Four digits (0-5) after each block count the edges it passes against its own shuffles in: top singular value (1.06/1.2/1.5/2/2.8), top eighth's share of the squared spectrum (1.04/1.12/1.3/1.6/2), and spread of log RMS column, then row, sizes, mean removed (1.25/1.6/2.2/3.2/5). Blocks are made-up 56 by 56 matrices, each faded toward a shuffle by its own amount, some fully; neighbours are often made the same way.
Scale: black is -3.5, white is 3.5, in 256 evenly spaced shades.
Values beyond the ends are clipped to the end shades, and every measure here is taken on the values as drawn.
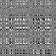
5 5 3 4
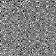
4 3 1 2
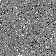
0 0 0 0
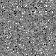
3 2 0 1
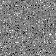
3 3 0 1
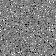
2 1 0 0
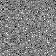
3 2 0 1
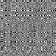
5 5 3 3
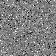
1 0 0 0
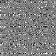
4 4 2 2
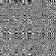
4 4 2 3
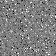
0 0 0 0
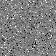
0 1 0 0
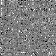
3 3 1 1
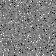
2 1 0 0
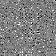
3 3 1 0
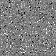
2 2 1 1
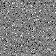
3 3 1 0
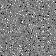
2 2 0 0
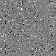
3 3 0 1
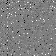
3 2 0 0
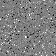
0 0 0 0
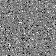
0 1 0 1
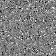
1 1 0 1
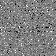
1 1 0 1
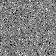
0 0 0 0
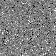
1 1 0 0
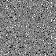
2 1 1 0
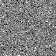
2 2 1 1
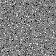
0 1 0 0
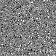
1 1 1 0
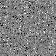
2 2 0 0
